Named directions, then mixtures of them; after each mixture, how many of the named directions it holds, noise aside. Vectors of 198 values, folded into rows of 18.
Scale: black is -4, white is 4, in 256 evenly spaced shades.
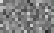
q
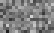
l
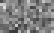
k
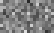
one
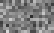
one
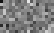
three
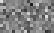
one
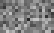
three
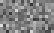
two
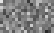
one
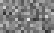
three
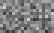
three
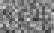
three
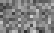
three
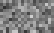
three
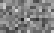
two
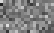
three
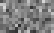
one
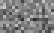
three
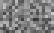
three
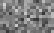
two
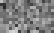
one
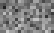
three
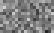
two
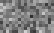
three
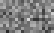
three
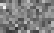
one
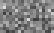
three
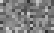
three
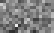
one
